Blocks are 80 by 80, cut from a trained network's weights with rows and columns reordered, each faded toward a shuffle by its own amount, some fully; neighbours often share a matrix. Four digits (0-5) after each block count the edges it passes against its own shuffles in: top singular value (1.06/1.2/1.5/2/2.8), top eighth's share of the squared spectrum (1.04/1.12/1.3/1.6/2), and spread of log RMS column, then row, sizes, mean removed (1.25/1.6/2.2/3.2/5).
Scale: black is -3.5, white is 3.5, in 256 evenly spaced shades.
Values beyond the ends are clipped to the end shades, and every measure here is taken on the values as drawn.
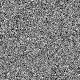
0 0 0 0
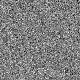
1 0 0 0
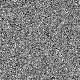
0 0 0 0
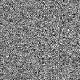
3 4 2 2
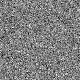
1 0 0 0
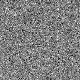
1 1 1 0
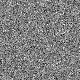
0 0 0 0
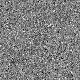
0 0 0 0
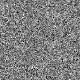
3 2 2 1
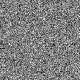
2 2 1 0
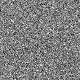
1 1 0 0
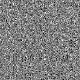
3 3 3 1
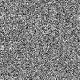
3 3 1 1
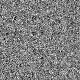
1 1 0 0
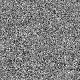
1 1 0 0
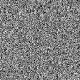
3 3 1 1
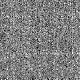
2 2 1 2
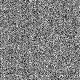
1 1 0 0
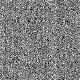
1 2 0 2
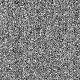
1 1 0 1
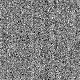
1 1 0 0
